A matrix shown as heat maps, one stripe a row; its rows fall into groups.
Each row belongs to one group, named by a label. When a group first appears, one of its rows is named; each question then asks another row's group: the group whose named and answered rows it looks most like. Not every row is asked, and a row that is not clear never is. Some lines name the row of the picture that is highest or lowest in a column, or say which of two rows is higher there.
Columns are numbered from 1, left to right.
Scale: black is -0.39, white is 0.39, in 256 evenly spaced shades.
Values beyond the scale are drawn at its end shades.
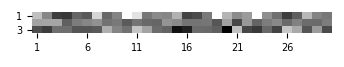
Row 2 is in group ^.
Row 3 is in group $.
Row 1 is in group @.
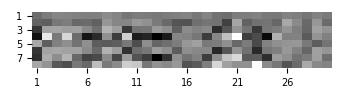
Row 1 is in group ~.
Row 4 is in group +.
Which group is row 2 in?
$
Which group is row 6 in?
~
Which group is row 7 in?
+
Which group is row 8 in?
@
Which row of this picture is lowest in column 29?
5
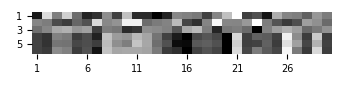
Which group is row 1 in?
+
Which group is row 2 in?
@
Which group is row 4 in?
$
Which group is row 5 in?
$
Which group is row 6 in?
$
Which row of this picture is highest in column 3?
3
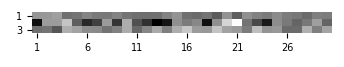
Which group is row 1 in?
^
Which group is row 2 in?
+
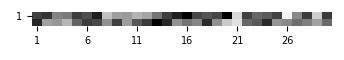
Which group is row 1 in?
$
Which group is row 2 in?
+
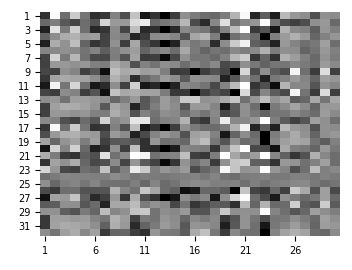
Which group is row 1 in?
+
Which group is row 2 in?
@
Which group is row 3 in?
+
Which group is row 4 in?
~
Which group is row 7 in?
+
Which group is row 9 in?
$
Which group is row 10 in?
~
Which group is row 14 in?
~
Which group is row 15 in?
~
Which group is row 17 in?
+
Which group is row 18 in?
~
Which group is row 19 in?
~
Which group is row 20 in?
+
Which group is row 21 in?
@
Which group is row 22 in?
+
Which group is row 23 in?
@
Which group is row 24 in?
~
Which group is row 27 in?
+
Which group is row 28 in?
$
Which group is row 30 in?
~
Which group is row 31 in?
~
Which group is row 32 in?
~
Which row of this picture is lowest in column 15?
26
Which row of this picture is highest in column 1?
23
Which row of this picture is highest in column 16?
13
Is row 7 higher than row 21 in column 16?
Yes
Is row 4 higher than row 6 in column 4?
Yes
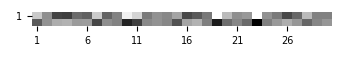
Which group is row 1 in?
@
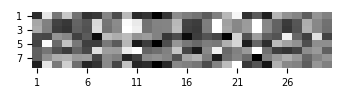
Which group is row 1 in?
+
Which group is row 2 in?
@
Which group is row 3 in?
@
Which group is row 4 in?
$
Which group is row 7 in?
~
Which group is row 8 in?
+
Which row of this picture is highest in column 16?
7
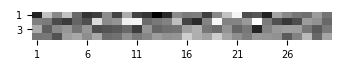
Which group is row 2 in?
@
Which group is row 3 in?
~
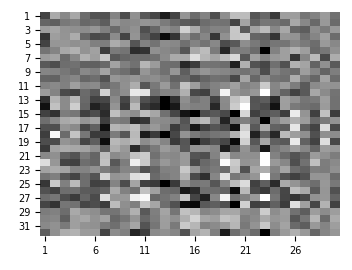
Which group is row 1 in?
+
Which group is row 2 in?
$
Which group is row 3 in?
^
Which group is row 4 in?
+
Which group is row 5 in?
~
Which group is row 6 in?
~
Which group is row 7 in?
^
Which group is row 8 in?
$
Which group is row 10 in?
$
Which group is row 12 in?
@
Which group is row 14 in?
+
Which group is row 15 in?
$
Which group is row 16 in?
~
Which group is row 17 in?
$
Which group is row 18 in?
+
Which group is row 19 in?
$
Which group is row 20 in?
~
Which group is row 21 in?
@
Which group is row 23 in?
^
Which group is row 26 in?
$
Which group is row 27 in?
@
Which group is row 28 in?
$
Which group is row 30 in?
^
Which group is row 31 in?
^
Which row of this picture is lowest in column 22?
18
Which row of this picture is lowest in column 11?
18
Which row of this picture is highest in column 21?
14
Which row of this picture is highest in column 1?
22
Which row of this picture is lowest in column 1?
14
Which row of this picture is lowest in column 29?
7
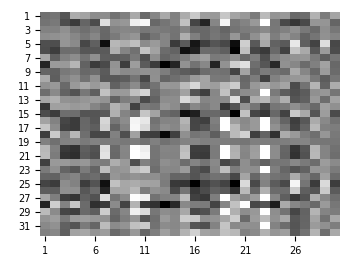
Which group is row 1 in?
^
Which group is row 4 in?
^
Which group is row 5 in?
$
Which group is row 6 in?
$
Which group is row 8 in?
+
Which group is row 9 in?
$
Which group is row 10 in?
~
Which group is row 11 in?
^
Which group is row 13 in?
^
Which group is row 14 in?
~
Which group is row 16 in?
@
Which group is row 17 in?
@
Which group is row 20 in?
@
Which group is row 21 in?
@
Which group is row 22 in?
~
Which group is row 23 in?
@
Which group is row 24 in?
$
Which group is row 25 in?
$
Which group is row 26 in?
$
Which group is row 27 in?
@
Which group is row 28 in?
+
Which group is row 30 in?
^
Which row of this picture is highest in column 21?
28
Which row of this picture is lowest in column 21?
13
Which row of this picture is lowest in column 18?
8
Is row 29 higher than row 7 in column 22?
Yes
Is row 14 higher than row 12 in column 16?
Yes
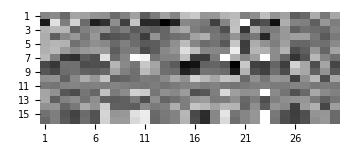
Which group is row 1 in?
^
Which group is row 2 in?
+
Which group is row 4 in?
~
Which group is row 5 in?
^
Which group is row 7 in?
@
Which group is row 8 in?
$
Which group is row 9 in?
$
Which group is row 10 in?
^
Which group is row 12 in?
@
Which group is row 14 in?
^
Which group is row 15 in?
@
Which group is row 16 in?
@
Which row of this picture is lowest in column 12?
2
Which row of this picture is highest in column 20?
6
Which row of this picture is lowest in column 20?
8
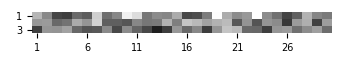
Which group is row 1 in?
@
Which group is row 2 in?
^
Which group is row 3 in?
+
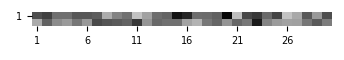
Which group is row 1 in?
$
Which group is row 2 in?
~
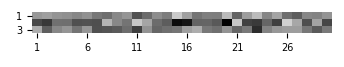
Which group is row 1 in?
^
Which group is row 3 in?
~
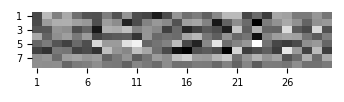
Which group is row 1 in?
+
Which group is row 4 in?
~
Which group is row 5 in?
@
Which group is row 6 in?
$
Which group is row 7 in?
^
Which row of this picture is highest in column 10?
5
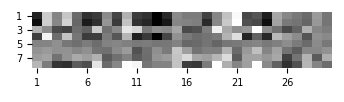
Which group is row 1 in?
+
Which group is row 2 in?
+
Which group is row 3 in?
@
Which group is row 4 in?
+
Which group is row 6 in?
^
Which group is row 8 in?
@
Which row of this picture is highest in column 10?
8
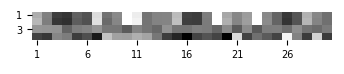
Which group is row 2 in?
@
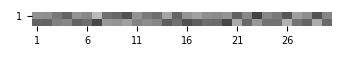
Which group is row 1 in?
^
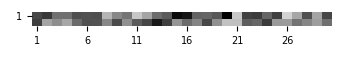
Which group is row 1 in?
$
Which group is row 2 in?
+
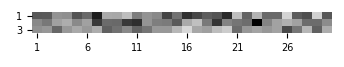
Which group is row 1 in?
$
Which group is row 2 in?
~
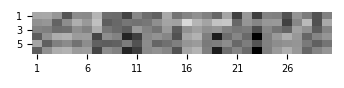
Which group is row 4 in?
~
